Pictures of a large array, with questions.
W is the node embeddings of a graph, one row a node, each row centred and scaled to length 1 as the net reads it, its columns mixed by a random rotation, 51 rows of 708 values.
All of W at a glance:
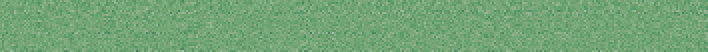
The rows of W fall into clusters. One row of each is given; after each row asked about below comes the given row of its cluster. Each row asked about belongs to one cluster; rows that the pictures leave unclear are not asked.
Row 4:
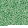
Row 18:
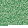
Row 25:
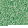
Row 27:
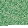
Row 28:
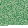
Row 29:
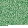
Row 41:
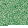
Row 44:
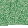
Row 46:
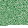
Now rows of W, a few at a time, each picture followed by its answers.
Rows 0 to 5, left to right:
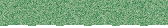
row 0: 41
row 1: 18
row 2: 27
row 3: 46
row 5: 27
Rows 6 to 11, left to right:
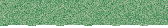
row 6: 41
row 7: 29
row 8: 29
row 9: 41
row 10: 28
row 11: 28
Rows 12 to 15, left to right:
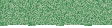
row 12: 27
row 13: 27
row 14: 44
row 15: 18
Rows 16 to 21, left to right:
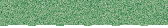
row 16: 29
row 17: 25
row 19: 46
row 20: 4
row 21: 28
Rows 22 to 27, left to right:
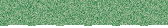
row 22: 44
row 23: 27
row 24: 28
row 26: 44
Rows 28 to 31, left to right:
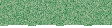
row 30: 44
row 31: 41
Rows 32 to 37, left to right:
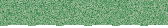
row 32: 4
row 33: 4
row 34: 46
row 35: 29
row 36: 46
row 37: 25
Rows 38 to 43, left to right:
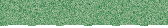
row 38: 27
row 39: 4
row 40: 46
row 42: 44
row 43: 18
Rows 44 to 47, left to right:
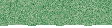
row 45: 41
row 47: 29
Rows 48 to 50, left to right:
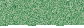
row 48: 41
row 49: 18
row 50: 25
